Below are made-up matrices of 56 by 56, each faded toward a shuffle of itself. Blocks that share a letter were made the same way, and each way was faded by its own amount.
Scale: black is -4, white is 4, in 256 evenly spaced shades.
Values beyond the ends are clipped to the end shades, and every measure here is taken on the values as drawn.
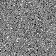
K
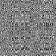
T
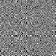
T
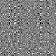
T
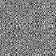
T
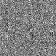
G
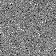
K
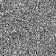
G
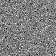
K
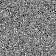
K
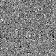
G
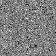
G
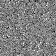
K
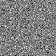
G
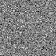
G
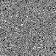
G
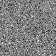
K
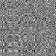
T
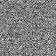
G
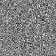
G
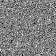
K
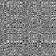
T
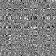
T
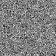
G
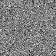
G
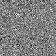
G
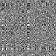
T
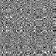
T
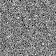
K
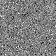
K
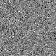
G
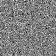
K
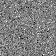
K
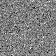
K
